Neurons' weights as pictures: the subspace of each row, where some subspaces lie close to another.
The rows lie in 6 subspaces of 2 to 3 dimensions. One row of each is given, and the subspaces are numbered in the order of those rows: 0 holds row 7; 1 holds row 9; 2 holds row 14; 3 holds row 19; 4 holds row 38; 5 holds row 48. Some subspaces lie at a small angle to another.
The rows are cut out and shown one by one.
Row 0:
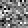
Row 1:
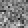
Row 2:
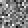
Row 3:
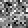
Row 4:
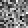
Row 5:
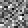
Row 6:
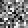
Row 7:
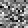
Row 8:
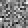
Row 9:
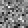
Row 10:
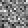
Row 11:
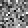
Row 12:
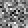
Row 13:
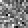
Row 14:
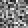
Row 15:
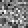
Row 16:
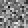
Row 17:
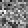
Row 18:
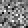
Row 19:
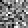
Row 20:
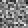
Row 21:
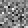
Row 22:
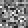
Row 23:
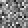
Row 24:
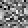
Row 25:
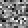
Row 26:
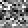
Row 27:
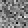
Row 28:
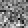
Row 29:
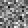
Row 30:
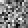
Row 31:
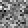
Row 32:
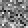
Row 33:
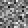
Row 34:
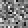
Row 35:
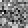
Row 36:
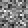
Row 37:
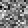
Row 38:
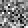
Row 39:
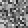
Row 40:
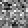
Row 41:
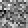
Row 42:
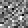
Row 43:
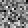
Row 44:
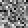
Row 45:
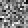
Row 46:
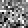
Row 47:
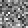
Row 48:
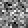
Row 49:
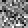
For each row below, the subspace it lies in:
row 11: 2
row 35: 0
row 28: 1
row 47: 2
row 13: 3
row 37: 0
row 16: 1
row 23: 3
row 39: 2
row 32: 4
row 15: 0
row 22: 5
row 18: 4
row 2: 3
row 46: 1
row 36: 4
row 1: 1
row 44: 2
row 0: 5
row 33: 1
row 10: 2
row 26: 5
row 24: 5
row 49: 3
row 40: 5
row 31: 0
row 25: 5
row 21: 4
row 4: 2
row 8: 1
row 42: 4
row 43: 2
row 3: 5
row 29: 1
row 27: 3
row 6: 3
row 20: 2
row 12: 5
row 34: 3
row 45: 1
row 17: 0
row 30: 3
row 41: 0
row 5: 4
